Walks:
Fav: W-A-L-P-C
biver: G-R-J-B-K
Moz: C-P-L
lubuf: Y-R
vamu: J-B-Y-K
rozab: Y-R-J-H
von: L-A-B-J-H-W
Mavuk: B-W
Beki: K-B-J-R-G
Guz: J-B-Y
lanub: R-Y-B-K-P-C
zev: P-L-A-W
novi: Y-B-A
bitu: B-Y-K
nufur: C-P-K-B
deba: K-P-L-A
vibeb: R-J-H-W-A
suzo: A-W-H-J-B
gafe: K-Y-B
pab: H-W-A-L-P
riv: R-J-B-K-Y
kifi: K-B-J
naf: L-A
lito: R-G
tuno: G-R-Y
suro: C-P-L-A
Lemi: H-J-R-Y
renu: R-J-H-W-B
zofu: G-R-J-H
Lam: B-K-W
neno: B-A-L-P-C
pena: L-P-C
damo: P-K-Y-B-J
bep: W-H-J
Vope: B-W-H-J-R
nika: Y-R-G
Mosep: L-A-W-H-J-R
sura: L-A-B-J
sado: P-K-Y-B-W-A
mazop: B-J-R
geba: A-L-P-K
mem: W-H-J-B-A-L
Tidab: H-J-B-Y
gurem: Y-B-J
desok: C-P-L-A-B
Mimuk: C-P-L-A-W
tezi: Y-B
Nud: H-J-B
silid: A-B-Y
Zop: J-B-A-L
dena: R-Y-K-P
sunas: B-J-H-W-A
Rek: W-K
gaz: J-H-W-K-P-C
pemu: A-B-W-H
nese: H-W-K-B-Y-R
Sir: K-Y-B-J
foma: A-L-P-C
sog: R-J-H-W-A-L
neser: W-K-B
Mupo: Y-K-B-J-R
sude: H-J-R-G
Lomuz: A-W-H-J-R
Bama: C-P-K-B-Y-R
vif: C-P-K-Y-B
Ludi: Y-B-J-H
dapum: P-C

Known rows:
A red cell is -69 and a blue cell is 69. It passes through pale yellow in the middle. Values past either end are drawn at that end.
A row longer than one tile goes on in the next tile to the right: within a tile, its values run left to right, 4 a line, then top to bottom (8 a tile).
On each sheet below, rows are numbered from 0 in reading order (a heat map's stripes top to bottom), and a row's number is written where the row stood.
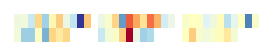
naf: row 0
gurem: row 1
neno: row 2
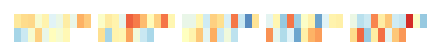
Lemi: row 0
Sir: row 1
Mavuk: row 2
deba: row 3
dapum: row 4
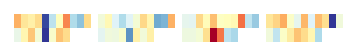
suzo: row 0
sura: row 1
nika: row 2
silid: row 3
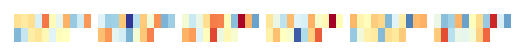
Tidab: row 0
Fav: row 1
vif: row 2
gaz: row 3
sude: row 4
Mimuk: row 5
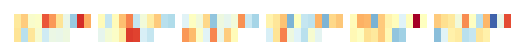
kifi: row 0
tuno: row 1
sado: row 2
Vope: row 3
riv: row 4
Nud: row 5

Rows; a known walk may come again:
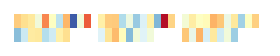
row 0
Nud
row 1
renu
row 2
Lam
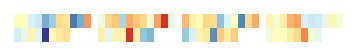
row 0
von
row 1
Mupo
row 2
sude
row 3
lito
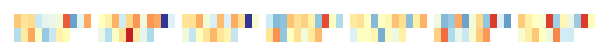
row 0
sunas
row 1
novi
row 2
silid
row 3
Moz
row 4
Zop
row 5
Mimuk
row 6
biver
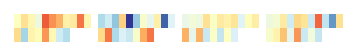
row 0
Sir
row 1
zev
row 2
neser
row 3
Mavuk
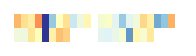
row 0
Lomuz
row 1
sura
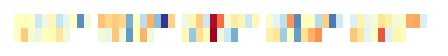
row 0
neno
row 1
pemu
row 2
bitu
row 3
foma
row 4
damo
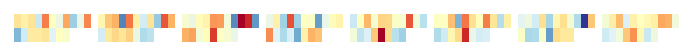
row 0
Tidab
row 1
mazop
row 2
Bama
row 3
deba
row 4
lubuf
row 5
Ludi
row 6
naf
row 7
rozab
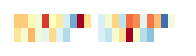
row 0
Beki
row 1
tezi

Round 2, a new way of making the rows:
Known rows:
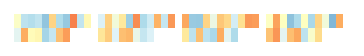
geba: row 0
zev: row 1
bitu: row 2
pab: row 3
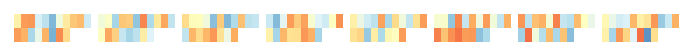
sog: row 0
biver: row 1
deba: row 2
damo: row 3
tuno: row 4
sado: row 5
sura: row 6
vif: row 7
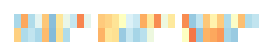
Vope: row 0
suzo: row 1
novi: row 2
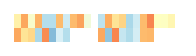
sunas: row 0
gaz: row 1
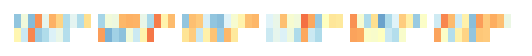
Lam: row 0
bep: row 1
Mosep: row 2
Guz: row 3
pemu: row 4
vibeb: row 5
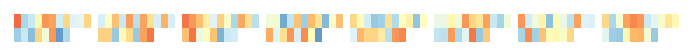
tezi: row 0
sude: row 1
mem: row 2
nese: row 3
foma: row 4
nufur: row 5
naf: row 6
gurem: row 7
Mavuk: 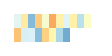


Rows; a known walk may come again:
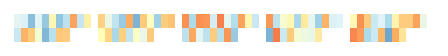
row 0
geba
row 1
tuno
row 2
sura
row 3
naf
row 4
sog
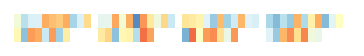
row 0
vif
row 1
sude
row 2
deba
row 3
Bama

